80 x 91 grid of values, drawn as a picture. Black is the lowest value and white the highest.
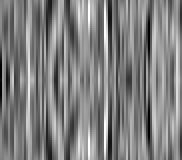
The values follow a bell shape. It is mirror symmetric from top to bottom. The grain runs up and down. There is no overall slope.
